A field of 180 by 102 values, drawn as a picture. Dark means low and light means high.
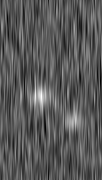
Ninth with the highest average: centre. Grain: streaks running down. Mirror symmetry: none. Bumps: two.
